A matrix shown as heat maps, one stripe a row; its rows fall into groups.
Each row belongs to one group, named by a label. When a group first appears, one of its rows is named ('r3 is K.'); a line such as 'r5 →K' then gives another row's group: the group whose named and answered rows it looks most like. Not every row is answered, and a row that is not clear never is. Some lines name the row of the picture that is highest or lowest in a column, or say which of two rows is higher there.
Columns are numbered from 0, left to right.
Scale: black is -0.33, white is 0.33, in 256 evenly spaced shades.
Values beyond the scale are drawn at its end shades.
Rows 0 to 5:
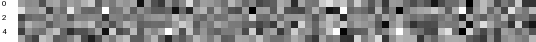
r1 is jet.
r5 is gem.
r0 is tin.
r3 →tin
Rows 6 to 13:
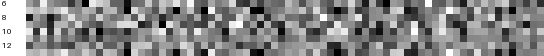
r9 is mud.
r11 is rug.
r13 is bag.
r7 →bag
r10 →rug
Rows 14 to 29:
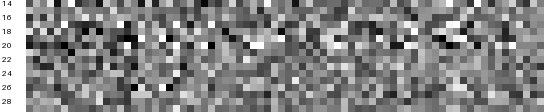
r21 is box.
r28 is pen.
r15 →jet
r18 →rug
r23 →box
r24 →jet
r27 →tin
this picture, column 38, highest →25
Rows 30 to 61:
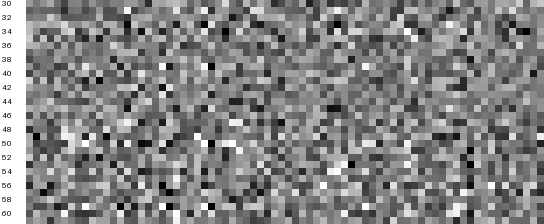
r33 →bag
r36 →jet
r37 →mud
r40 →tin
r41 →rug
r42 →mud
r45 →bag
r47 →mud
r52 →rug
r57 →box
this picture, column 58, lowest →49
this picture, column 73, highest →49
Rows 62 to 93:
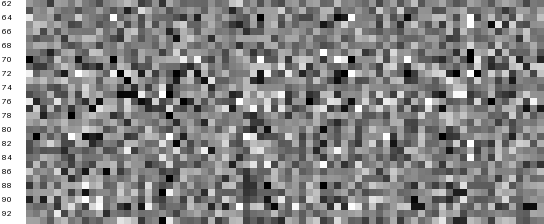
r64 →jet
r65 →gem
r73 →bag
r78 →box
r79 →bag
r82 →gem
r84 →gem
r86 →pen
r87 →box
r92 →pen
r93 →mud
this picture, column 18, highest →76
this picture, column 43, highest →76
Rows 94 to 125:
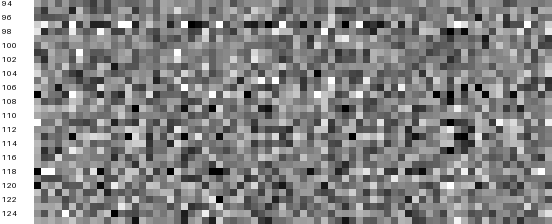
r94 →rug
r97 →jet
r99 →tin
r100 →tin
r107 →tin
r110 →jet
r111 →pen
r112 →mud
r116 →gem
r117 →bag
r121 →rug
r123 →jet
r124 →pen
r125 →bag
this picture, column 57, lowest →107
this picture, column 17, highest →120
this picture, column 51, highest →119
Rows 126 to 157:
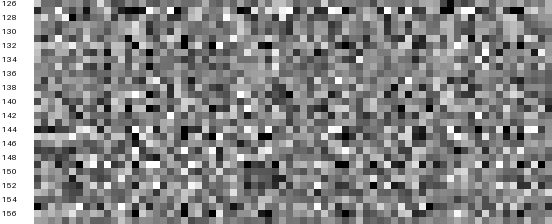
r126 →pen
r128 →pen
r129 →mud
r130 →mud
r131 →gem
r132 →bag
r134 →jet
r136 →rug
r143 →rug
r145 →bag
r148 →mud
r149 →tin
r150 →jet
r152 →tin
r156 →bag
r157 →jet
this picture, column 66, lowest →133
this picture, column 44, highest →147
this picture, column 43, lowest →149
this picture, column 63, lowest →144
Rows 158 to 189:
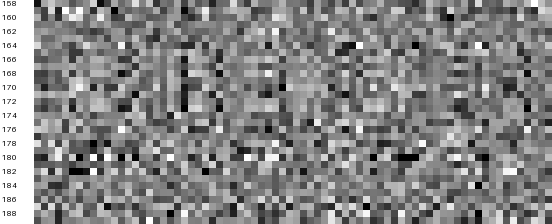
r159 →pen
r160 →pen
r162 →rug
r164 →jet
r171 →bag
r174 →mud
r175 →tin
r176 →jet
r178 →rug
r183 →tin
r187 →rug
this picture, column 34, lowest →188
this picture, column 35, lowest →170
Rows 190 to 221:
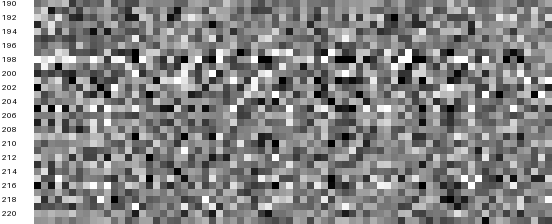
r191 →box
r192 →pen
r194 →rug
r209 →bag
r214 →box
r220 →bag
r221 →tin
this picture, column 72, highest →203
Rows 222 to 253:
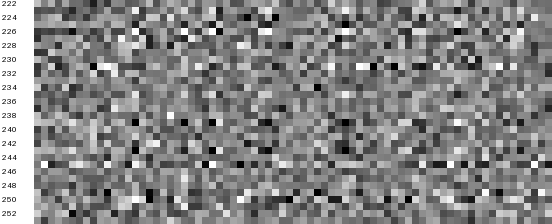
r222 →rug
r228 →mud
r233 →bag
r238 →gem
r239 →bag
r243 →bag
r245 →box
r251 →jet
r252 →pen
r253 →gem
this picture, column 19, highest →238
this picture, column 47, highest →231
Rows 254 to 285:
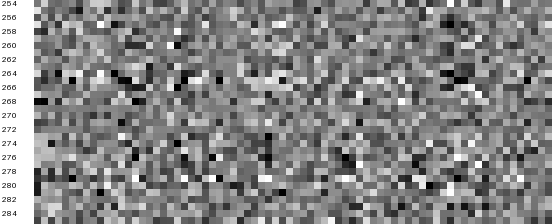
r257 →pen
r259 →jet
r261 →pen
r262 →tin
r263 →mud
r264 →pen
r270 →rug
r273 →jet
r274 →box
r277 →jet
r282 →jet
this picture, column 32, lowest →276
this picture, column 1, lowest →268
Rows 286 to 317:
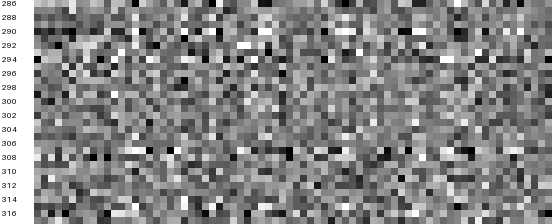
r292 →mud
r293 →jet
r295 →pen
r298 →box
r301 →rug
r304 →jet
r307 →mud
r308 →rug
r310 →bag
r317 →gem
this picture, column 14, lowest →286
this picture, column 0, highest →308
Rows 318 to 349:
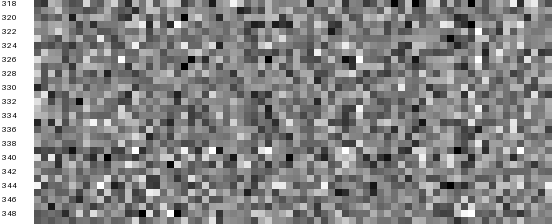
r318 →gem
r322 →gem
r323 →pen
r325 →tin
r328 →rug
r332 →box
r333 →jet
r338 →jet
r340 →rug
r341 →mud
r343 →box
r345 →tin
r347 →box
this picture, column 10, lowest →340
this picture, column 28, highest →318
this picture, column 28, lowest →340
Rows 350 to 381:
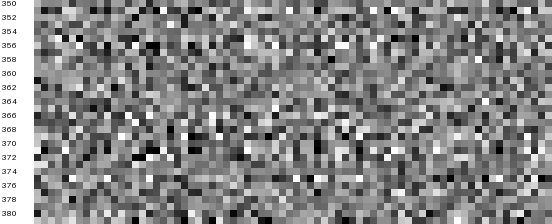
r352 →bag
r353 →gem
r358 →gem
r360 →bag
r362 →pen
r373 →box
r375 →tin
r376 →gem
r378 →pen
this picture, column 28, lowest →380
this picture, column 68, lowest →351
